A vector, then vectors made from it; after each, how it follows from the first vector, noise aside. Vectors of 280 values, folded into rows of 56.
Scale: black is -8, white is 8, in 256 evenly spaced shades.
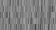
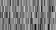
scaled up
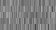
sign-scrambled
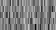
scaled up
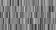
scaled up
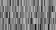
scaled up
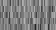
scaled up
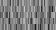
scaled up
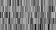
scaled up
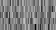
scaled up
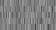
sign-scrambled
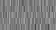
sign-scrambled
